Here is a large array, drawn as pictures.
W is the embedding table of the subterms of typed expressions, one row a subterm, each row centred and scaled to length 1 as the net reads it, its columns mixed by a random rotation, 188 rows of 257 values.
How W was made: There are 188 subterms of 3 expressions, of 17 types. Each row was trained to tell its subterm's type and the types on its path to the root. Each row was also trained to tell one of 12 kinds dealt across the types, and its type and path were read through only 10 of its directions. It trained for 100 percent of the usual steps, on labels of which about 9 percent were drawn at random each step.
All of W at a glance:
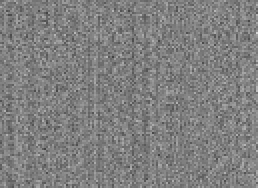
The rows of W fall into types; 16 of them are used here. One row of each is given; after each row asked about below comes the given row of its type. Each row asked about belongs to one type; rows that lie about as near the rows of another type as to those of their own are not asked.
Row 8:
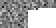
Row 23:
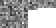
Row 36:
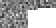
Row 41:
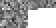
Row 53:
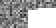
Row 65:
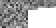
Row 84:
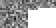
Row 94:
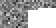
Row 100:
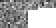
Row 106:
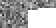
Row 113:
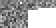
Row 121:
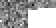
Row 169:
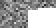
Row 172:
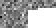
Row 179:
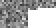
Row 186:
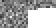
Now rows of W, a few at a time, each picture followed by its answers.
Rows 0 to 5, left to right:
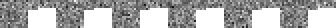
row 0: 100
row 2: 23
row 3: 169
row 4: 53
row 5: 100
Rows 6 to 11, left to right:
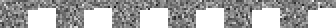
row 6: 94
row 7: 106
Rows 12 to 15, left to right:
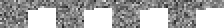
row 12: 65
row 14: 169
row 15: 121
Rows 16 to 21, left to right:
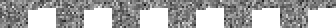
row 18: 121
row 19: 23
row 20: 36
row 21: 186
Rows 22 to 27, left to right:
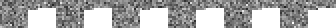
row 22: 172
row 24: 36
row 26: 84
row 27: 106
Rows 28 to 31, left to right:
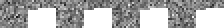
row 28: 94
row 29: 41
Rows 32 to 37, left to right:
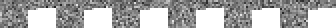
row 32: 94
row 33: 65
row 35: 36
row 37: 84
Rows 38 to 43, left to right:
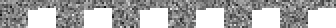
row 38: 179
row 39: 8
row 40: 186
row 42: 65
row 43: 65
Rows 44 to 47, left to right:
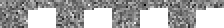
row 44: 84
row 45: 8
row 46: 23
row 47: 172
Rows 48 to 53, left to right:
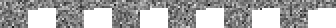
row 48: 84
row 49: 94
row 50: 100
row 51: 106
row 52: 8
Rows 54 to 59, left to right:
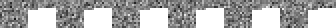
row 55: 53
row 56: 8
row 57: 186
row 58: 121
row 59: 41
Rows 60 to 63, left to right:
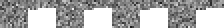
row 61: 23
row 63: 65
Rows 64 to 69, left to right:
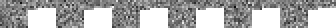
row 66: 106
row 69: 65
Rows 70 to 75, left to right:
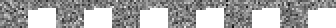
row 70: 84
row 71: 179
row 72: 106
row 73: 65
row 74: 113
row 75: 121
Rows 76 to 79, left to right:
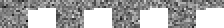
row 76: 169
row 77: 36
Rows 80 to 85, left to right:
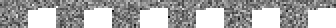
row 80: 8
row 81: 113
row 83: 172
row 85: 186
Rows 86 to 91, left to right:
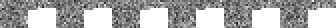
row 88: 113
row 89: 179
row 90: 23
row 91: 121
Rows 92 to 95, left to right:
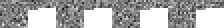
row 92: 179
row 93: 36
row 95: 172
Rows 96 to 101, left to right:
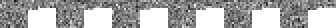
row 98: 94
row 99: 106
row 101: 23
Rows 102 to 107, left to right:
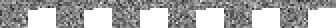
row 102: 179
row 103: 23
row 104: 36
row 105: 94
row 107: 100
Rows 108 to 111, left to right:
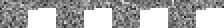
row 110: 84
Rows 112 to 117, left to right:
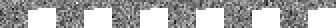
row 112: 179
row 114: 186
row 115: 36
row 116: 65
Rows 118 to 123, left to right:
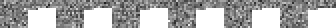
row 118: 113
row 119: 172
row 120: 172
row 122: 53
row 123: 36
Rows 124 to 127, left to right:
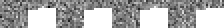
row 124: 172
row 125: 41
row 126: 121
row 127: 169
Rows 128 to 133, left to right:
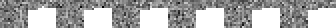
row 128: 121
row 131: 172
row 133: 94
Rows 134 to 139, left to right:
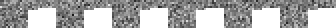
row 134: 113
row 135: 113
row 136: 186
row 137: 36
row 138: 186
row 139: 36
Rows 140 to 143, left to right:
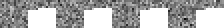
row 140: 94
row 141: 65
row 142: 100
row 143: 23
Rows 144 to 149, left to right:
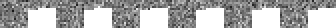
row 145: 121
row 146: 8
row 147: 113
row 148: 169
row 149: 186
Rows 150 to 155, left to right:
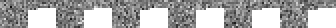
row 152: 179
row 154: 8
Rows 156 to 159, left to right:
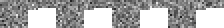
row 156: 8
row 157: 36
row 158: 100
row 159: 106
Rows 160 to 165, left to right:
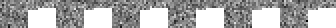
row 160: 113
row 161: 172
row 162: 113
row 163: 84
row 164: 113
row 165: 169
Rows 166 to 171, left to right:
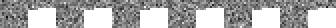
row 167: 53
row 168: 113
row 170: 179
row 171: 94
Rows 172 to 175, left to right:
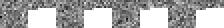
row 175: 53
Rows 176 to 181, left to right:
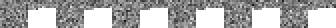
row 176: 84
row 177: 53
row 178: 172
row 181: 169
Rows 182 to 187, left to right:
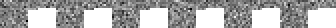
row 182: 169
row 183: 8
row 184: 172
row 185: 186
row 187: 121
